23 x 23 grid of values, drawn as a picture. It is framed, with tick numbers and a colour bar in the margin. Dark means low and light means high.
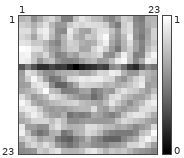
Row 9 stands out from the rest. On average the colour sits 70% of the way up the scale. Rings spread out from the top middle.
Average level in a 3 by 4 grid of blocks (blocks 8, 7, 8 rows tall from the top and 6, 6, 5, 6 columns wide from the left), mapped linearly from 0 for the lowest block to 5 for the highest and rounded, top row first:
5 2 3 3
2 0 2 2
3 1 1 3
